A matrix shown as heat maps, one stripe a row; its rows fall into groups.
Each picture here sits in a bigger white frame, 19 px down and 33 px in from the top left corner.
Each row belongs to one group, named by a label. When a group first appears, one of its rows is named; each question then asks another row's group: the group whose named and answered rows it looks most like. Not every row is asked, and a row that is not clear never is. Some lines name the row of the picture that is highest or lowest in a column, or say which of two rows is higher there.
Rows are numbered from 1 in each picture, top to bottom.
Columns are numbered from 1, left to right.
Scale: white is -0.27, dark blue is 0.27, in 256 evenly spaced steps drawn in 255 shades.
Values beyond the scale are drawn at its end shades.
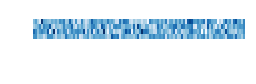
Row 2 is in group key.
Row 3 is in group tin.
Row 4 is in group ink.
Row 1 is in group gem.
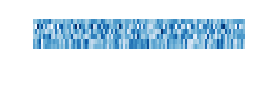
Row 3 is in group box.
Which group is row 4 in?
key
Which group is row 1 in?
key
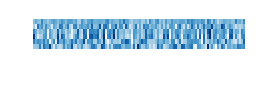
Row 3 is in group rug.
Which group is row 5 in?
tin
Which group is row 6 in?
key
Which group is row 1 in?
gem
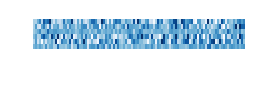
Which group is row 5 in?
box
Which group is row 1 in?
key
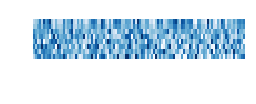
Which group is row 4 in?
tin
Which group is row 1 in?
key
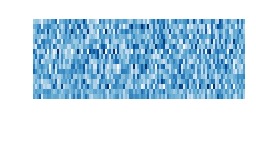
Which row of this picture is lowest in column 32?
10
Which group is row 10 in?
tin
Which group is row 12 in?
key
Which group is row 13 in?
box
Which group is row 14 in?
gem
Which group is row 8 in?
box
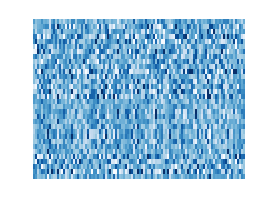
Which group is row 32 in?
rug
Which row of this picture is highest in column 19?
11
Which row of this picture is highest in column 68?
31
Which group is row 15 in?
key
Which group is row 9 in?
box
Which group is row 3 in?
gem
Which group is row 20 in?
tin
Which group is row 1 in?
tin
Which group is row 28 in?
ink
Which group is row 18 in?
key
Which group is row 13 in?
key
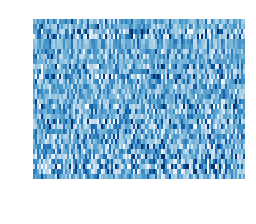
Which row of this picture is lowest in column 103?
28
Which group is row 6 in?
key
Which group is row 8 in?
ink
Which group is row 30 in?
box
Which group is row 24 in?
rug
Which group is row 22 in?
key
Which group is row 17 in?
ink
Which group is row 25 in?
box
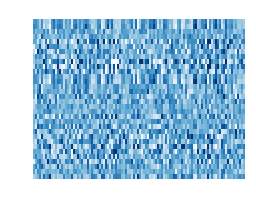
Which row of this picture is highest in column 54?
9
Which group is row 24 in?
gem
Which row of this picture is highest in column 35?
26
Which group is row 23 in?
ink
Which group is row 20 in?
box
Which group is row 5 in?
rug
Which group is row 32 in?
key
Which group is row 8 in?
rug
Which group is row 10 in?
rug
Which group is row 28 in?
rug
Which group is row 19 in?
key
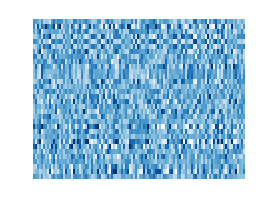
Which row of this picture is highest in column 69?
22
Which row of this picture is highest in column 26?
19
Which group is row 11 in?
gem
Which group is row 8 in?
tin
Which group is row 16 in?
rug
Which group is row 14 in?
box
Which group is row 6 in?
key
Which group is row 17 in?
ink
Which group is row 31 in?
ink
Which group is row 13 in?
key
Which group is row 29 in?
tin
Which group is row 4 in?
key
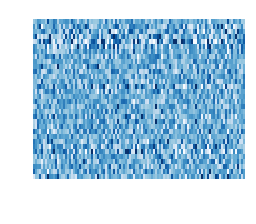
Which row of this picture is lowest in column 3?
4
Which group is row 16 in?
gem
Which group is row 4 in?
ink
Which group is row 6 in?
rug
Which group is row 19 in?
box
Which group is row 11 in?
ink
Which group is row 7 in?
rug
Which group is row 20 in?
tin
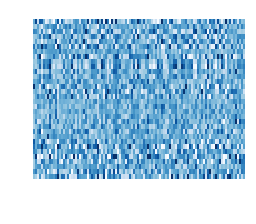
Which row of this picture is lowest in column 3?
28
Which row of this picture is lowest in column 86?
29
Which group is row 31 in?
rug
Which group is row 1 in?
box
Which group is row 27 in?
tin
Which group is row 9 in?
key
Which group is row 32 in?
rug
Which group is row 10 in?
key
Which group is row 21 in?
ink
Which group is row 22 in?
key
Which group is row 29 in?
ink
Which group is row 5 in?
box
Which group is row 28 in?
ink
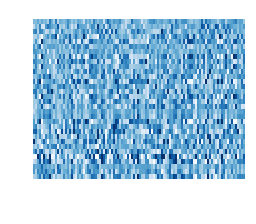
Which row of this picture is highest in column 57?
9
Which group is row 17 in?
key
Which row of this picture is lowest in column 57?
23
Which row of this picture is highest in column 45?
9
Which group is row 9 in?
tin
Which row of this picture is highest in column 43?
28
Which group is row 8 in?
gem
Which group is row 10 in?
gem
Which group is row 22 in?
ink
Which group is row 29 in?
key
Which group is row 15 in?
ink
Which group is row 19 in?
key
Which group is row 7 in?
rug
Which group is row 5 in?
gem
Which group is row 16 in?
gem
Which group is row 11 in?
rug
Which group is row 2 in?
rug
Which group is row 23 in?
ink
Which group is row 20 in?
key
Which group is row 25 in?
rug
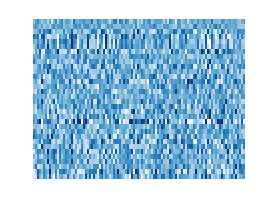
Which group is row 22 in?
box
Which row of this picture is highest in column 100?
21
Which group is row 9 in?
rug
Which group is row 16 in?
rug
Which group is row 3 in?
key
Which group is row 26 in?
gem
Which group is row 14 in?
box
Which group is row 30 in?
ink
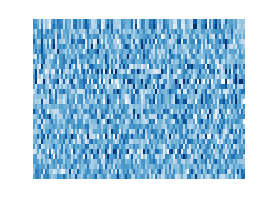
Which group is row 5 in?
tin
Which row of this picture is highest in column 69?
24
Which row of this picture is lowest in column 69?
5
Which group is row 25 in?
gem
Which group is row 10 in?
gem
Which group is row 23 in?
ink
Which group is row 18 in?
gem
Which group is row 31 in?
rug
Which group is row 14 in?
tin
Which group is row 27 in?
ink
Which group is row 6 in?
tin
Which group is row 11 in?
box
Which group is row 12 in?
ink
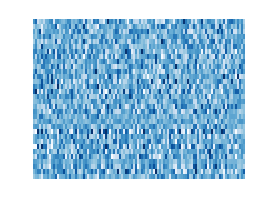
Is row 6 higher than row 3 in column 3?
No
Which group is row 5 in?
box
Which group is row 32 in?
box
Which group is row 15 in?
ink
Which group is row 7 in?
tin
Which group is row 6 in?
gem
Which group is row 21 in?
key
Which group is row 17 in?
key
